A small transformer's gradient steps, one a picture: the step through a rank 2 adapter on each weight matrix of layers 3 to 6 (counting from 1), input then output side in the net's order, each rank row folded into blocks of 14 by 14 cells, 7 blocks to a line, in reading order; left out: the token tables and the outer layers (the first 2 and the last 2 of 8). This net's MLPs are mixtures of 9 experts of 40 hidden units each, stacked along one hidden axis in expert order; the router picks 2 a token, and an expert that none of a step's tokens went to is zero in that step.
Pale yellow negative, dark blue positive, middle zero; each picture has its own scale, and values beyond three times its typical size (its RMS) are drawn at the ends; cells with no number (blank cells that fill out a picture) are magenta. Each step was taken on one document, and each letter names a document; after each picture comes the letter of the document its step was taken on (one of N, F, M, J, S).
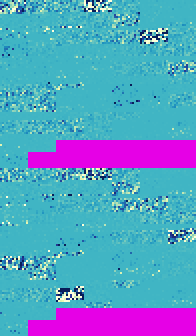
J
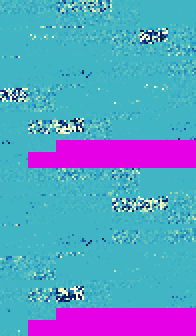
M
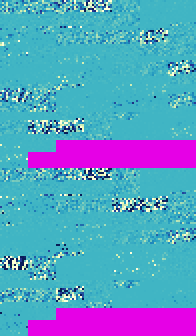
J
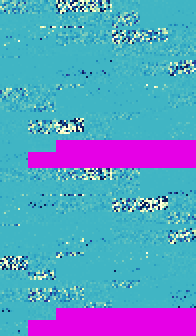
M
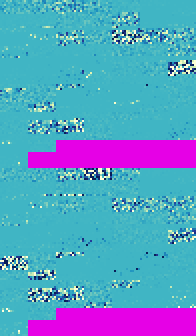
M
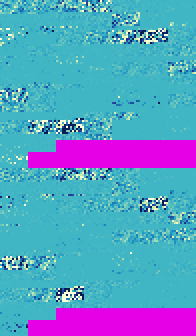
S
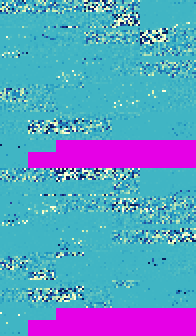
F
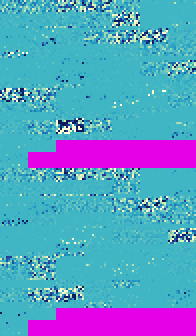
F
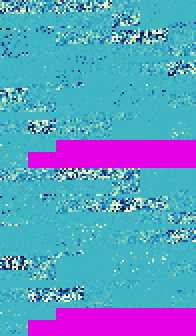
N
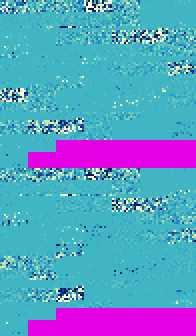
F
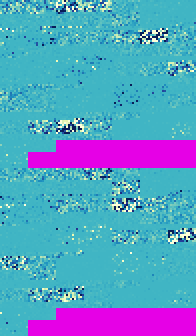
N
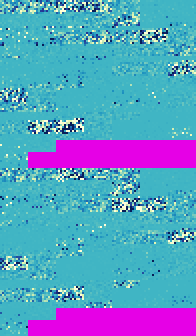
J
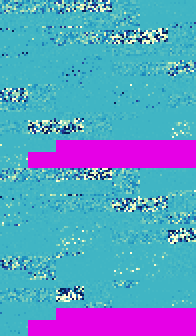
N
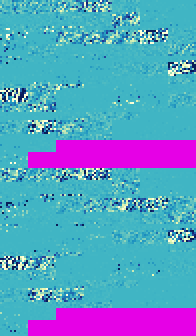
S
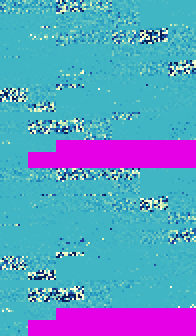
M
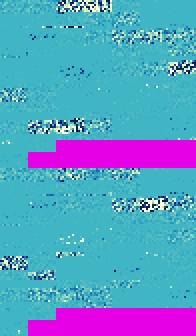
M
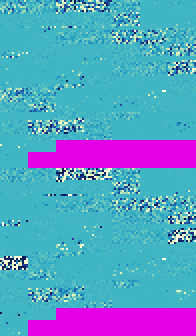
F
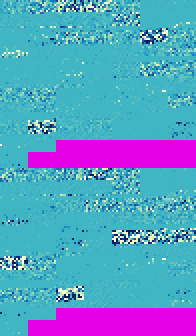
F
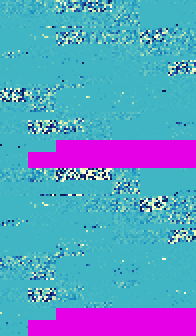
F
